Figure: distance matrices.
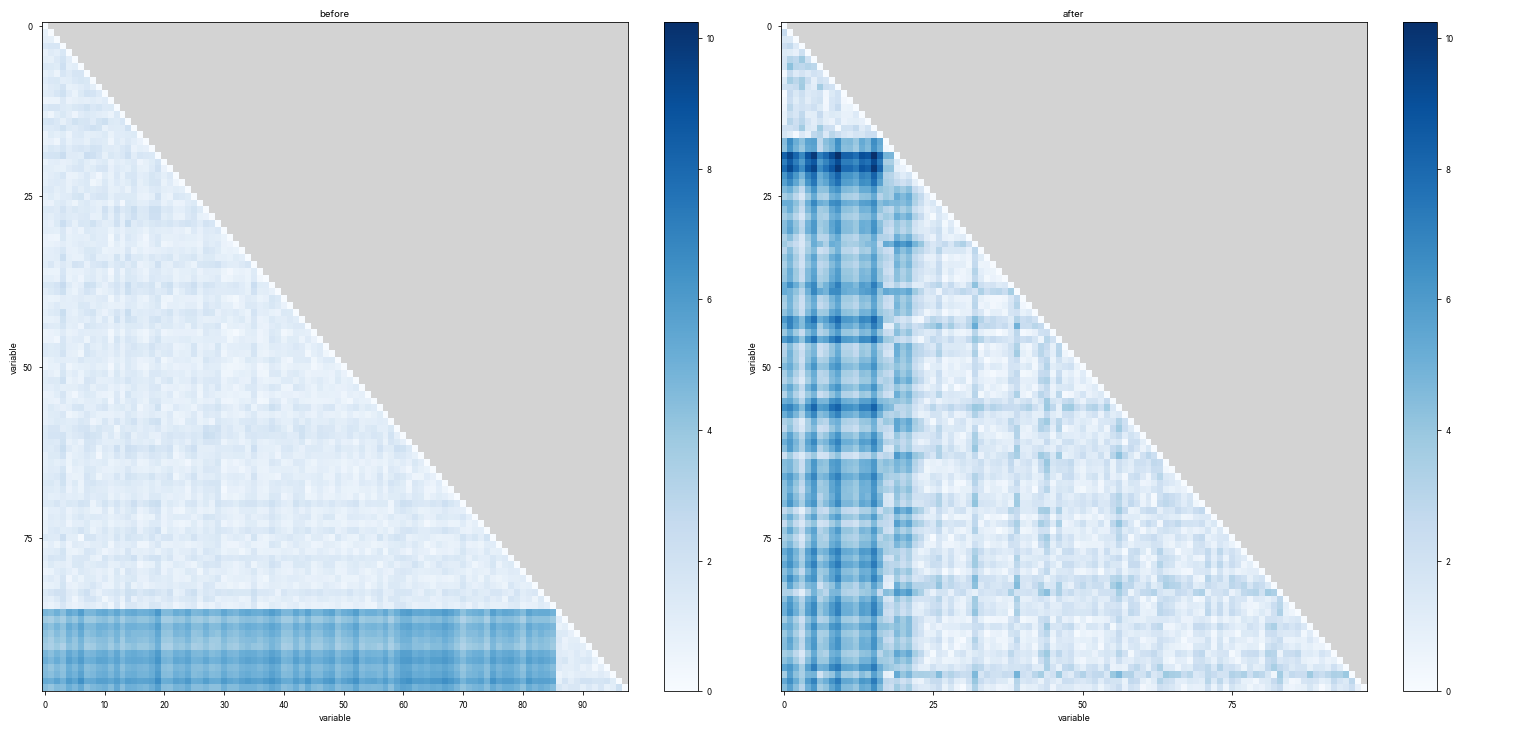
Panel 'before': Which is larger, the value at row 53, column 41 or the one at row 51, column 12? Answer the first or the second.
the second
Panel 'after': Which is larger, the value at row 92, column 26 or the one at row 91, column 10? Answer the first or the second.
the second
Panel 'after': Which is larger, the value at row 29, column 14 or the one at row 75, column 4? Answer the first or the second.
the first
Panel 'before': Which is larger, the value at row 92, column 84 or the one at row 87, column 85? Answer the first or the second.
the first
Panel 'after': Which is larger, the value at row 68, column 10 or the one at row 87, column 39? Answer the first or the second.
the first
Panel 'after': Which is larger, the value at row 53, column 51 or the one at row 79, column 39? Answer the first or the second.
the second
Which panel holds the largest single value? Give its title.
after
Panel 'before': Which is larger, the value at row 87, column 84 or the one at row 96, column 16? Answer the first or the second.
the second
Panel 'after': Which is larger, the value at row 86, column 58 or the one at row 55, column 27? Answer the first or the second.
the first
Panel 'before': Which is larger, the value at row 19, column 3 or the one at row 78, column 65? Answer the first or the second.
the first
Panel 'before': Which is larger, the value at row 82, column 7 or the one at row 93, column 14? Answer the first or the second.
the second
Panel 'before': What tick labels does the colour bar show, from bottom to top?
0, 2, 4, 6, 8, 10
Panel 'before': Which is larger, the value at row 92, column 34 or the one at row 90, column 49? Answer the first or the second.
the first
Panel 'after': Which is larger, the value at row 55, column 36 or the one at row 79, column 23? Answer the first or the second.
the first
